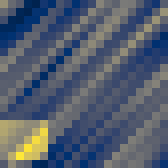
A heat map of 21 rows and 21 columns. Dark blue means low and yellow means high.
Mirror symmetry: none. Odd patch: higher, in the bottom left. Average level on the scale: 30%. Ninth with the highest average: bottom left. Grain: diagonal, up to the right.
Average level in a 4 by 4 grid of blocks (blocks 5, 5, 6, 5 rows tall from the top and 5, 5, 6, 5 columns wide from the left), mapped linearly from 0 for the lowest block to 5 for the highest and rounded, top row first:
0122 | 2121 | 2212 | 5112
